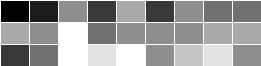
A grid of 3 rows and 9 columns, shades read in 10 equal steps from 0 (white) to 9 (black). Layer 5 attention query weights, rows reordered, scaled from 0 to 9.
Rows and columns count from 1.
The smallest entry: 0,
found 3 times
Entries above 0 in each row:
9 8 7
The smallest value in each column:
3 4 0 1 0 4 2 1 3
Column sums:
19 17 4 13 7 15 10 9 12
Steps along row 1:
down down up down up down up same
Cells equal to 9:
1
